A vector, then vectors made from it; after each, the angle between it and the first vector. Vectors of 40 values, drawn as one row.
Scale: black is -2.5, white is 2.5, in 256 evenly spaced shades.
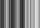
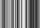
partly opposed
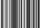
orthogonal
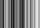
nearly parallel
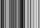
nearly parallel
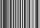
orthogonal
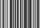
orthogonal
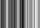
nearly parallel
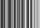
partly aligned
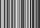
orthogonal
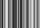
partly aligned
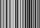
partly opposed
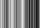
nearly opposite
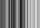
nearly parallel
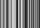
partly opposed
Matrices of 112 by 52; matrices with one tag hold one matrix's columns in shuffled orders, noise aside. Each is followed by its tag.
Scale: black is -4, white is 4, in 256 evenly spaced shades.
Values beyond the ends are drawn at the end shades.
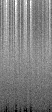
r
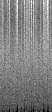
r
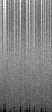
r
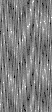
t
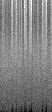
r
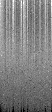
r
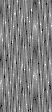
t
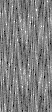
t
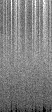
r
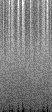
r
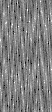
t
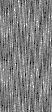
t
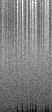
r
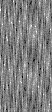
t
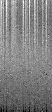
r
